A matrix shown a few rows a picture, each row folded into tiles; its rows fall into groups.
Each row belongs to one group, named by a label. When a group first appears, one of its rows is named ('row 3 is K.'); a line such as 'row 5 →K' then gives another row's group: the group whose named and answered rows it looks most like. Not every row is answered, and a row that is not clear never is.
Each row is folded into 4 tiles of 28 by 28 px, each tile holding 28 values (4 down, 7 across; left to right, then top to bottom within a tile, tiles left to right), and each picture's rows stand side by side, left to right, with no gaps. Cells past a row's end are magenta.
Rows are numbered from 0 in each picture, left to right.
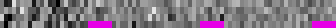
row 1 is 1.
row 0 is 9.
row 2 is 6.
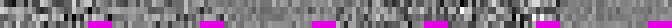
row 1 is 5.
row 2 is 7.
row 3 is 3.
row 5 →7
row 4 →5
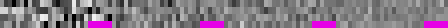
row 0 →5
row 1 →9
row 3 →7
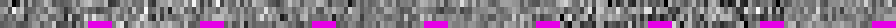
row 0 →5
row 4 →6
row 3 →5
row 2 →1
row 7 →7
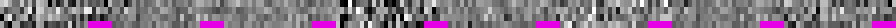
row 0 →3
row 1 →5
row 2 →6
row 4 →1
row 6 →5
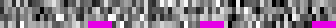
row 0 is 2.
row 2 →9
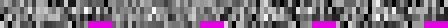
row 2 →3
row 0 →3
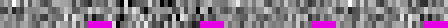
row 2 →6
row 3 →6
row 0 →6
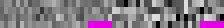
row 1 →5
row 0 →2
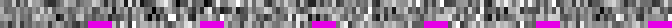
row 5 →2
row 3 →7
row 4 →7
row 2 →6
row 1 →2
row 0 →1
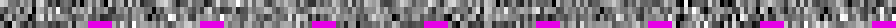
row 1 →2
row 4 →3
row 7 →2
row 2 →6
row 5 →2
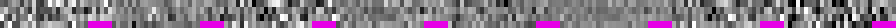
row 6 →2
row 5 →7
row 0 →7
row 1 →1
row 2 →2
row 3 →7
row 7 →9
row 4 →9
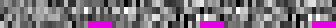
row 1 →5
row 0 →3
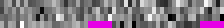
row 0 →2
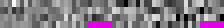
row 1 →5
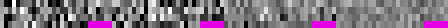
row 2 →1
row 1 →3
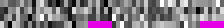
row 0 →3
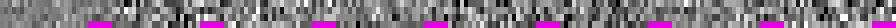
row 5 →9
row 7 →2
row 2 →7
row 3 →1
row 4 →9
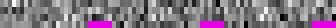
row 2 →1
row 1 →3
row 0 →6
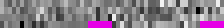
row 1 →7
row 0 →1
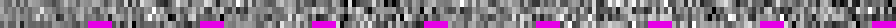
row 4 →6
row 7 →3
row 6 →2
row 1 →1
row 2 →6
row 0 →1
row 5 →7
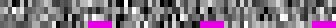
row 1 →9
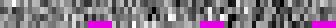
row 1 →2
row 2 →9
